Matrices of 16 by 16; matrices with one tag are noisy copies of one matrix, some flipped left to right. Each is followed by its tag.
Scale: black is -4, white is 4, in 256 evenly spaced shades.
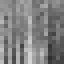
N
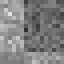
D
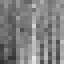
N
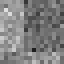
D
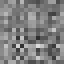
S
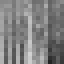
N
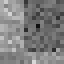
D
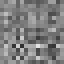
S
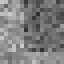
D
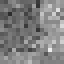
D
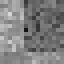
D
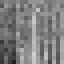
N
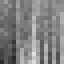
N
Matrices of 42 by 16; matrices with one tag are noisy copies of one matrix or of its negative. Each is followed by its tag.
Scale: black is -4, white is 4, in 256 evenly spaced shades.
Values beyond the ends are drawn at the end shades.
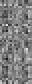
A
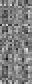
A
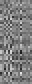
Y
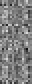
A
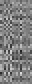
Y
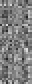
A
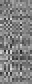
Y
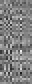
Y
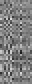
Y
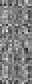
A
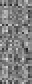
A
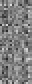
A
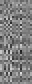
Y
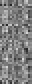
A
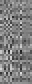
Y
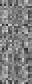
A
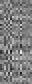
Y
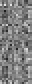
A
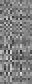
Y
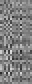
Y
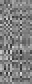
Y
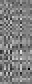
Y
